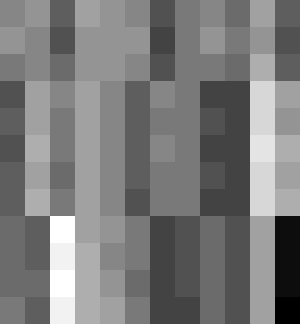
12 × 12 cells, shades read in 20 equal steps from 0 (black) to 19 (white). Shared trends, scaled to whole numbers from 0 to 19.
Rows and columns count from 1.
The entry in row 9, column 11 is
12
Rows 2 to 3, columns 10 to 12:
9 11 6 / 8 13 7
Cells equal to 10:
15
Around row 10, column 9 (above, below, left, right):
8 8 6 6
